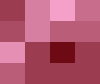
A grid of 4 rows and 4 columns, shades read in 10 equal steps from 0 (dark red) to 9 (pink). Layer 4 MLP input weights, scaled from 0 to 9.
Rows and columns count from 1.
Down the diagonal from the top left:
3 7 0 3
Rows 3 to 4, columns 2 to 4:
3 0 3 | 3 3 3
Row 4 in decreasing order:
5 3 3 3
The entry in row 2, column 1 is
4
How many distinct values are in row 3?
3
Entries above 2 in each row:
4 4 3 4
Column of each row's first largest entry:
3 2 1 1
